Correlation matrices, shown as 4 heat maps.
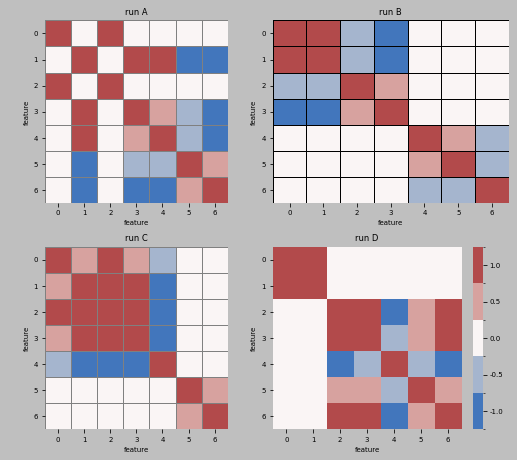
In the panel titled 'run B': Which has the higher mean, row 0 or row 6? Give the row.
0
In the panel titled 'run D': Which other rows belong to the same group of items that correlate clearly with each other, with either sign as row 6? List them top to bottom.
2, 3, 4, 5
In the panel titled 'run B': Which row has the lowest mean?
3
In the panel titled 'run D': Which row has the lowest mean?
4
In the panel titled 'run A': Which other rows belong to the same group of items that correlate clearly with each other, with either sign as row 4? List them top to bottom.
1, 3, 5, 6
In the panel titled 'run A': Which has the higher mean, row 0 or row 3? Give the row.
0
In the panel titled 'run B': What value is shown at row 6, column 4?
-0.5
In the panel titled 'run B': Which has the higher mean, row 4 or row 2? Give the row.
4
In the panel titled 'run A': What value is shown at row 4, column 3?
0.5
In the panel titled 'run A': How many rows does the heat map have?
7
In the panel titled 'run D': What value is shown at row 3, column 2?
1.0
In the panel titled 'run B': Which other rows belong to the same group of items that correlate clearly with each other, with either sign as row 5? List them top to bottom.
4, 6
